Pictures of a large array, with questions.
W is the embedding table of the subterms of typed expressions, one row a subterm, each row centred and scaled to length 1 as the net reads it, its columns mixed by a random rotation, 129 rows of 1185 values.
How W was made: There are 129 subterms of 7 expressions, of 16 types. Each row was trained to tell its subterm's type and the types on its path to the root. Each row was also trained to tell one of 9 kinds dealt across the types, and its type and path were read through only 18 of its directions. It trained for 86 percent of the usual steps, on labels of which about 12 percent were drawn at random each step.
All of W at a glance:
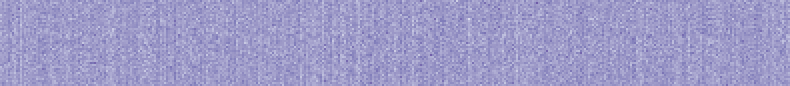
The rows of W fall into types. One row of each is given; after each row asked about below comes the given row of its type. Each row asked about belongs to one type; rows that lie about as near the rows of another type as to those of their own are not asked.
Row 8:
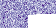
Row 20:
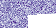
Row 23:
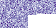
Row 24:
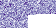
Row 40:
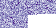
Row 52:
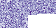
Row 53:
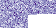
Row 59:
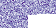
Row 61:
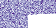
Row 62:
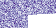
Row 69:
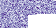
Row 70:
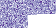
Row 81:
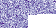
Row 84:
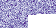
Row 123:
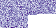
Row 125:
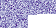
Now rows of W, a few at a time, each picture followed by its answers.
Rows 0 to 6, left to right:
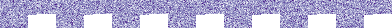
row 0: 69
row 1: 125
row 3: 40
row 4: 52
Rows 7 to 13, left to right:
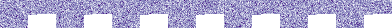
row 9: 123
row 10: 20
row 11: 123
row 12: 84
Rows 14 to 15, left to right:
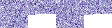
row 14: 70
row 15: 40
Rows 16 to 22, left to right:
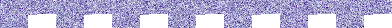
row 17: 59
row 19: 70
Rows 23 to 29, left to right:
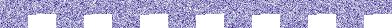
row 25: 81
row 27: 69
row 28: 69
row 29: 52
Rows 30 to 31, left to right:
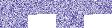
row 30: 84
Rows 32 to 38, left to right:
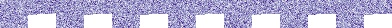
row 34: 123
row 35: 70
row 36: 70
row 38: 84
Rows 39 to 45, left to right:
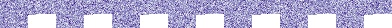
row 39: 8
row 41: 62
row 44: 59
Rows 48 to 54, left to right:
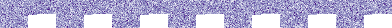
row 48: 52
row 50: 69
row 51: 40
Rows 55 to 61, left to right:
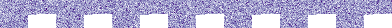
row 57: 123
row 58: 61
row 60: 84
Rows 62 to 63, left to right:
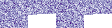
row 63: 62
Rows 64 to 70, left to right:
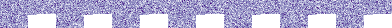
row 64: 61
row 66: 61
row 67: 53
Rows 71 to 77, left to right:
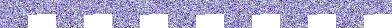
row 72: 123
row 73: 123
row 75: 61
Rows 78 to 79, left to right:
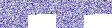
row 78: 8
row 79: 59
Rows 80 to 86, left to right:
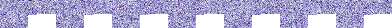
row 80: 69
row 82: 24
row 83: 123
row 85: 125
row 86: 125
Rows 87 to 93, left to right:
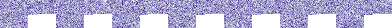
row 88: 8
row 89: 61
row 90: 62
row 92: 84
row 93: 69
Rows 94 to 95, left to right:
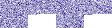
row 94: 40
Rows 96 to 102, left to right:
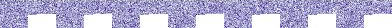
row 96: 59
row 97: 125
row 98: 20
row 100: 53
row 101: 23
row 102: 61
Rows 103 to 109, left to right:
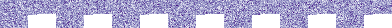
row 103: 62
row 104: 70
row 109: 61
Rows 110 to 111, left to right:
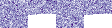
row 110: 40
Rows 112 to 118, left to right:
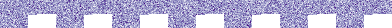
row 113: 59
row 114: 59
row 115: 52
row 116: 84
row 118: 84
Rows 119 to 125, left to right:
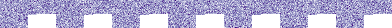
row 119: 59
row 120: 40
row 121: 125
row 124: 70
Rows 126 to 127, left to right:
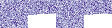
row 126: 125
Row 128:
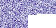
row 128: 69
